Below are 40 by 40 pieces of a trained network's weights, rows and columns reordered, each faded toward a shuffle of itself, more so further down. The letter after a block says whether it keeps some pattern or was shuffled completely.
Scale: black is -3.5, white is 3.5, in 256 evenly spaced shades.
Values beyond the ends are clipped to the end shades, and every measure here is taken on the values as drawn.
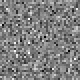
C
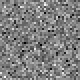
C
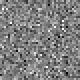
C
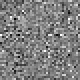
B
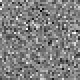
C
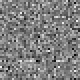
B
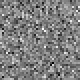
C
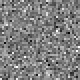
C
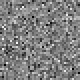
C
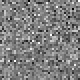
B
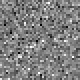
C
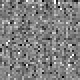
B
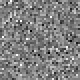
C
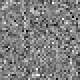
B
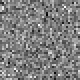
C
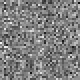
B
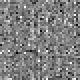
B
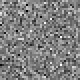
C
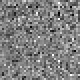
B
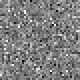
C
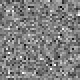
B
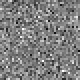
C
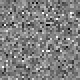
B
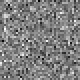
B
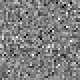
B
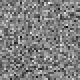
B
